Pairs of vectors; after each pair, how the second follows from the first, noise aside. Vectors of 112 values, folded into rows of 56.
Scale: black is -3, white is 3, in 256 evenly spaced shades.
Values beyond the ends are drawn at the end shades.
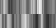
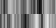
negated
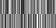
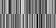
negated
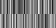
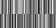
negated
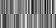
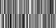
reversed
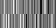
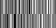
reversed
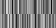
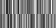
negated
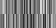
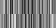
reversed
